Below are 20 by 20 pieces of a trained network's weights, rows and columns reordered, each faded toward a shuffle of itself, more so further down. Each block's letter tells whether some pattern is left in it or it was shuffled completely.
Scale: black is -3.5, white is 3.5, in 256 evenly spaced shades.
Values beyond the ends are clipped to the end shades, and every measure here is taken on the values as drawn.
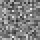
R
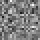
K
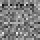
K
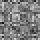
K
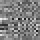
K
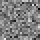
R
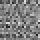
K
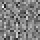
K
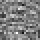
K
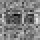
K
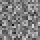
K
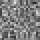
K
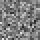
R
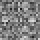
K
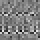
K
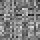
K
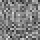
K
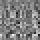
K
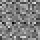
K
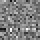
K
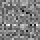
K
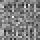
K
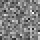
R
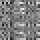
K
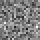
R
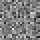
K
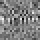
K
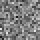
R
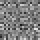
K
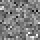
R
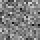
R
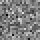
R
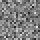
R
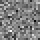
R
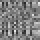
K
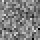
R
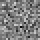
R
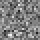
R
